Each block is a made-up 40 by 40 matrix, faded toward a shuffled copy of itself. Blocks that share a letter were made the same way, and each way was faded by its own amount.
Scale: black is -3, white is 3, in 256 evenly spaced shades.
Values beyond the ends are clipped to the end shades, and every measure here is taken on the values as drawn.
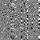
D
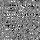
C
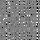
D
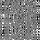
D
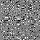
C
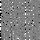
D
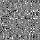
C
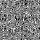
C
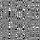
D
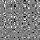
D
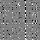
D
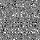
C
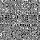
C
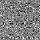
C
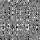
D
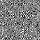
C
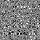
C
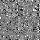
C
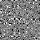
C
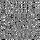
C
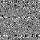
C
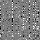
D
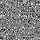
C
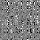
D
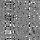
D
